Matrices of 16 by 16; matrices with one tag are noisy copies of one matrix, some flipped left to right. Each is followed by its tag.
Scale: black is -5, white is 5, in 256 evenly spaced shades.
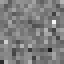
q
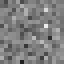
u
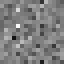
u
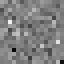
q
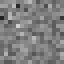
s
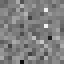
u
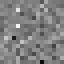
u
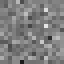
u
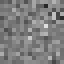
s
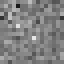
s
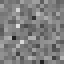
u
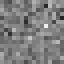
s
